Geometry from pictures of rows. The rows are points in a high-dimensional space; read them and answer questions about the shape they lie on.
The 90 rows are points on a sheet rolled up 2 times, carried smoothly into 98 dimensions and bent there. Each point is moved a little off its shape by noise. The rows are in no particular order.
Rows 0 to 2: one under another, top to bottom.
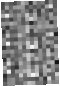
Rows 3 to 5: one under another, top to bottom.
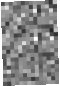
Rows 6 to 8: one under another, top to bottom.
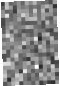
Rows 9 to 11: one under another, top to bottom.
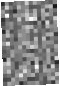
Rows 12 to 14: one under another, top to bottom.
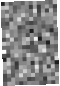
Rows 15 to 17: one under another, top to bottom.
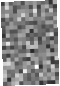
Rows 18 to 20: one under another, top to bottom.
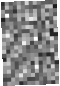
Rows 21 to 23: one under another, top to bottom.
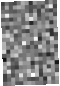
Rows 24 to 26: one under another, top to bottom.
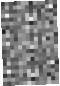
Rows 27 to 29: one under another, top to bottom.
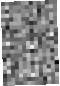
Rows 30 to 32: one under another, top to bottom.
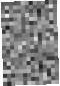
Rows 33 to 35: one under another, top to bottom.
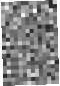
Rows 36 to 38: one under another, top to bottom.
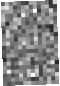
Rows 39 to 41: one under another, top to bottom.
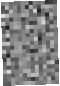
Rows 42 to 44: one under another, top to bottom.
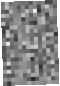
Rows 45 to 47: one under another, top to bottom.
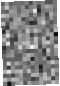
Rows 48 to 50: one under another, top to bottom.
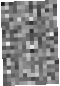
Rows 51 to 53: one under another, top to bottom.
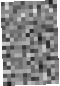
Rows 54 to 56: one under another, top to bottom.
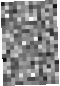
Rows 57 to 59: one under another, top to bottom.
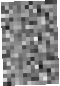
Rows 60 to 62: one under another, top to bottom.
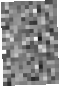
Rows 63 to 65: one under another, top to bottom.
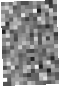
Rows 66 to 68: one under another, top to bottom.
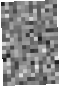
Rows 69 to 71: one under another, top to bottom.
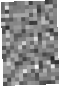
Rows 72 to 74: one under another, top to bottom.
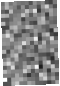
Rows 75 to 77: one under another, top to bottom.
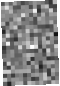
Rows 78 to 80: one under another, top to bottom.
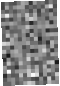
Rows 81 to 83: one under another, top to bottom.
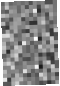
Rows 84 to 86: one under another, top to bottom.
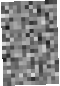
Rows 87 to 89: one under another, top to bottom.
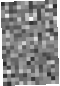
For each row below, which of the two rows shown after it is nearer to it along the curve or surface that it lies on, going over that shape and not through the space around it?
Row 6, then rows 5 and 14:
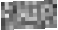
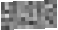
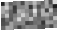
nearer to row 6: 5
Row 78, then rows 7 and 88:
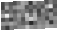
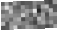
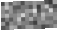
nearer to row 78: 7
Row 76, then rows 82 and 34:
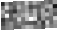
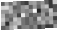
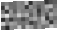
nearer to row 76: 34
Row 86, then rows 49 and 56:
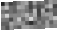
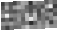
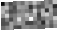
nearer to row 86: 56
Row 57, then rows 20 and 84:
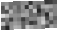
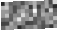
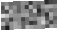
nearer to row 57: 84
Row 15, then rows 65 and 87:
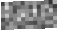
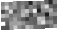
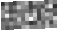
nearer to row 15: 87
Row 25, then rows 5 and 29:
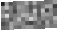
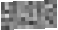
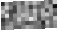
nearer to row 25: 5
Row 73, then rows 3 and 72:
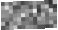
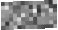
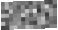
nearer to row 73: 3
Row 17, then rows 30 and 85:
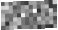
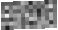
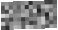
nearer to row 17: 85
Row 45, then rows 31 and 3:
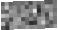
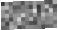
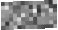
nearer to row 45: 3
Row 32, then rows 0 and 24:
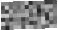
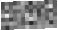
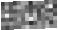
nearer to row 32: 0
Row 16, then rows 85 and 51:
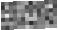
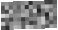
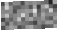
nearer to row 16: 85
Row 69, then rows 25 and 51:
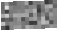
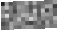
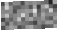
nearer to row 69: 25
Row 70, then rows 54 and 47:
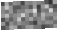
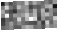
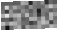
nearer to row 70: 54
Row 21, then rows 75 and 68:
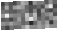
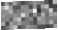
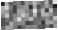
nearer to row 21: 68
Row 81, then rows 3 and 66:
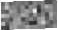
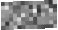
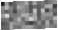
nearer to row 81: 3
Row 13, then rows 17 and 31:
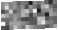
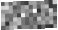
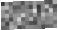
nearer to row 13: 17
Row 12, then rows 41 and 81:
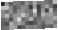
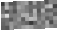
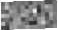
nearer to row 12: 41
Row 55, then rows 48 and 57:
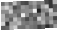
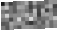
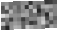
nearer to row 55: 57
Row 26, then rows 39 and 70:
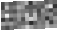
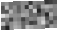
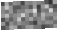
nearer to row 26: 39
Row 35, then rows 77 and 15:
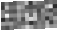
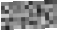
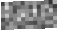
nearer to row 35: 77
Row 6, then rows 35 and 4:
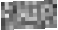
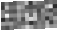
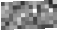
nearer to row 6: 4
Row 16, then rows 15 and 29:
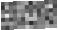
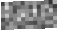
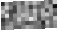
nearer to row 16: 29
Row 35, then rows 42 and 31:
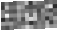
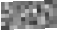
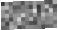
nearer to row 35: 42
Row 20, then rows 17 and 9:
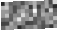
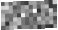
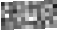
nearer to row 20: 9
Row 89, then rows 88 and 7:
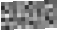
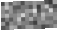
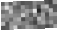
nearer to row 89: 7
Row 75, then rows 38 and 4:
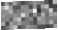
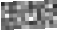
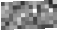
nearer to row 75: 4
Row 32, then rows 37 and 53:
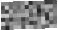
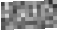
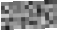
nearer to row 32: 53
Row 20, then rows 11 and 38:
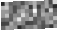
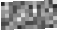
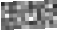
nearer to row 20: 11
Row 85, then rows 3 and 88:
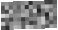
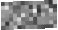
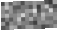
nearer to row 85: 3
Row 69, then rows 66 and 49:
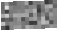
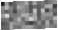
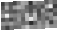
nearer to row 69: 66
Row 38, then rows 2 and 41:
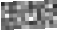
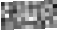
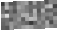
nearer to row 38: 2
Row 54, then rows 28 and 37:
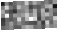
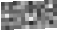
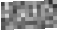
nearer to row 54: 28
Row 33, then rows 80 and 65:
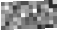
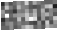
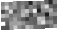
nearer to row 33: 65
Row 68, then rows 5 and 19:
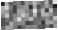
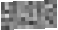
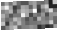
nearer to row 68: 5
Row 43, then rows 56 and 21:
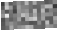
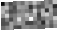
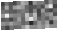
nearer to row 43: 56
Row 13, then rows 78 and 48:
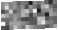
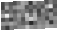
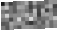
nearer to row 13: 78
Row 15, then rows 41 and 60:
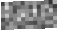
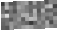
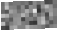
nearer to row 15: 41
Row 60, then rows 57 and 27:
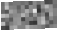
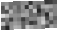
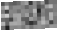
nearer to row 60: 27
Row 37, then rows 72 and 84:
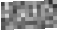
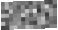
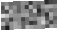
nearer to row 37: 72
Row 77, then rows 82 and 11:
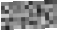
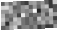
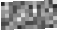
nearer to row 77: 82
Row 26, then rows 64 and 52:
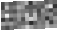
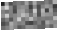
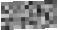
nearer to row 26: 52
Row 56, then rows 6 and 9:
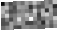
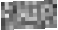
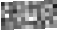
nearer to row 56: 9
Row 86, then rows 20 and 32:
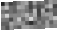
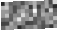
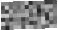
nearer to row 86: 20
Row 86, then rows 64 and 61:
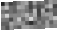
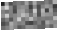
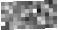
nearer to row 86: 64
